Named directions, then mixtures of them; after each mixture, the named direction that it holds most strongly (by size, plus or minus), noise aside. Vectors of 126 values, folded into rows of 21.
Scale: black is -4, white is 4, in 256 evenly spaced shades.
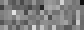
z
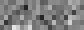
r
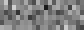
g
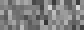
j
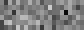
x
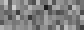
g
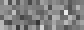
x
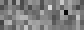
x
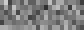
g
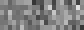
j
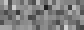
g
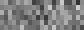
j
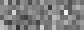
x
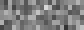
g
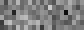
x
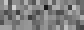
g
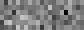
x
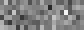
x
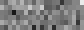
z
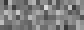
g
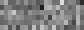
z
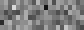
g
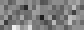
r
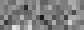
r
